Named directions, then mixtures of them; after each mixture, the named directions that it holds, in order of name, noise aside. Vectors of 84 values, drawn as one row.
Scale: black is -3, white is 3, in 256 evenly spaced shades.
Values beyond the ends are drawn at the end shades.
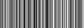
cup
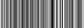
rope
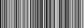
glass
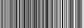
cup, rope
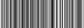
rope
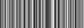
cup, rope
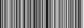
cup, glass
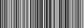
glass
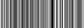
rope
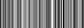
rope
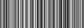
cup, glass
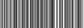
glass, rope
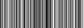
cup, glass
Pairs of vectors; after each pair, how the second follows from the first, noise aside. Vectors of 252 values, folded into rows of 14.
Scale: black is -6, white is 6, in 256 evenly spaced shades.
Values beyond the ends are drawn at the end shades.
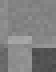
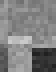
scaled up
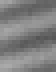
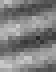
scaled up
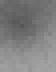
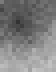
scaled up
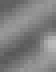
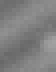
shrunk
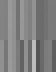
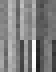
scaled up
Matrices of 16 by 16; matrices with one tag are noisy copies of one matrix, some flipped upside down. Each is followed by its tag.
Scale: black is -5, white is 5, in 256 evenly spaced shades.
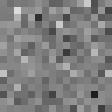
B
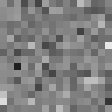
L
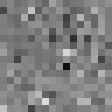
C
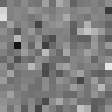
L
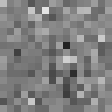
C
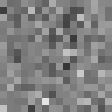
C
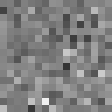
C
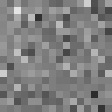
B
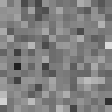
L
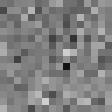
C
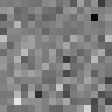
B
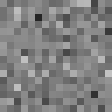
B
